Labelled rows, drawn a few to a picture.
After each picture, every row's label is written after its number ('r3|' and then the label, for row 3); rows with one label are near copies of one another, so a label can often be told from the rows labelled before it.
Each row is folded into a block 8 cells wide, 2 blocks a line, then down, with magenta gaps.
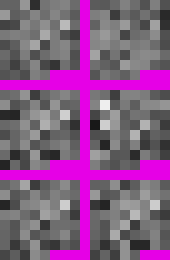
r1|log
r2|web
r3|log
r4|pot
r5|log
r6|log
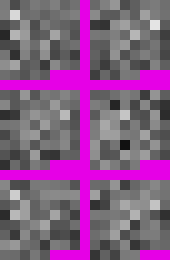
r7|pot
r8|log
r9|log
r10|web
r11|pot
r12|log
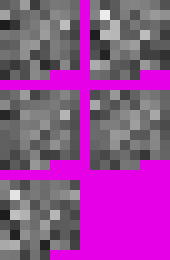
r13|log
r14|pot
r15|log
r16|log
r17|pot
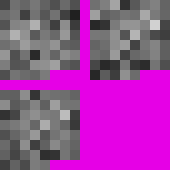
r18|web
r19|log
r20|log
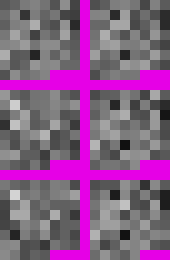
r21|web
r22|web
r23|pot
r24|web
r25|pot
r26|web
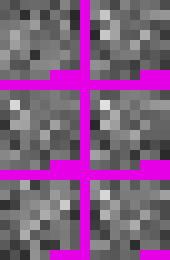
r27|web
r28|pot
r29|pot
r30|pot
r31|log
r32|pot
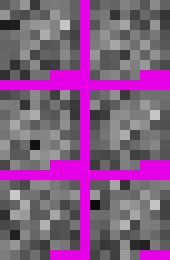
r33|log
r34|web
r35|web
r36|log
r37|pot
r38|log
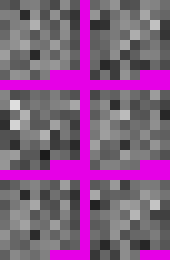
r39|web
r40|log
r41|pot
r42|web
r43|web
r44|log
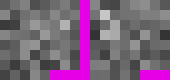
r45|log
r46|pot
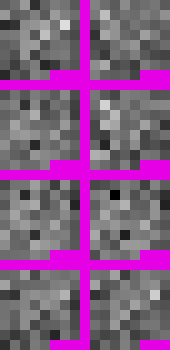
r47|log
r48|pot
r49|web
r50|pot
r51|web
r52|web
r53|log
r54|log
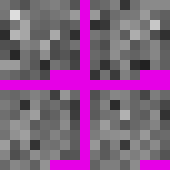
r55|pot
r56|log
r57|web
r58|web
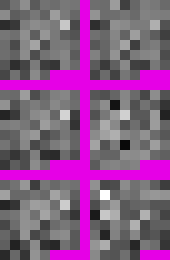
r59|log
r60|log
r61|log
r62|web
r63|log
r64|pot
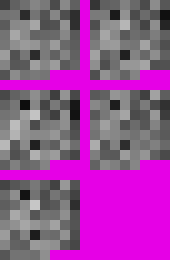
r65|web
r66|web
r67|web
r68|web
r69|web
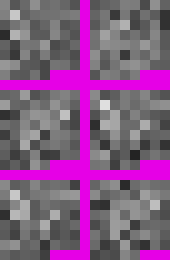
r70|pot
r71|web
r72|log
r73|pot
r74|pot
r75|log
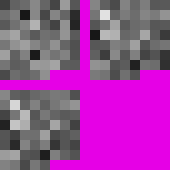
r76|web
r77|pot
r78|pot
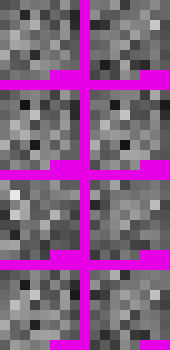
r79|web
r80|log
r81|web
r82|web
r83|pot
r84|log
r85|web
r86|log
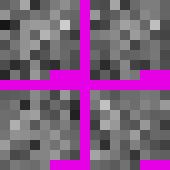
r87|log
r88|log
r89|web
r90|pot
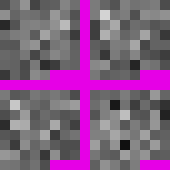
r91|log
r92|pot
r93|pot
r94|web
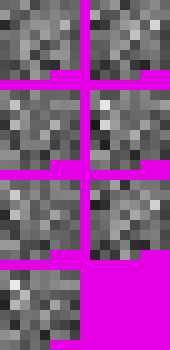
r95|log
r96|log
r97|pot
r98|pot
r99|pot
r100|log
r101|pot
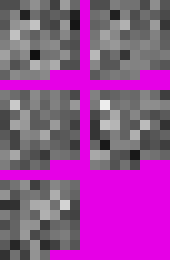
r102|web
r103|web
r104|pot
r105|pot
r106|log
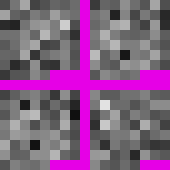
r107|log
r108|web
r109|web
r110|pot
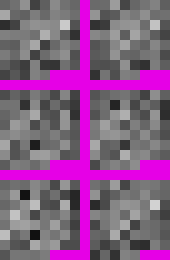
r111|log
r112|log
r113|web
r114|web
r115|web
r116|log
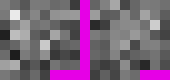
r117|pot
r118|log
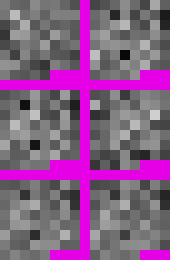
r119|pot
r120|web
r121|web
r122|log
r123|web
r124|web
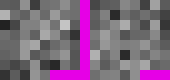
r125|log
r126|web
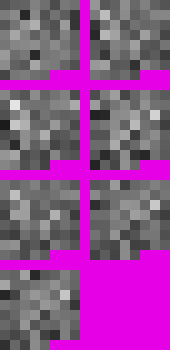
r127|web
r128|pot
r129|pot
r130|log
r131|pot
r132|log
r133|log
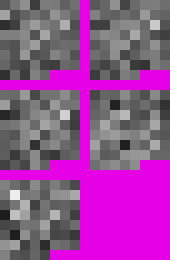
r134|log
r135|log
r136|log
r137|web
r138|pot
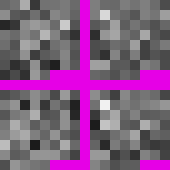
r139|log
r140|pot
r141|web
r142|pot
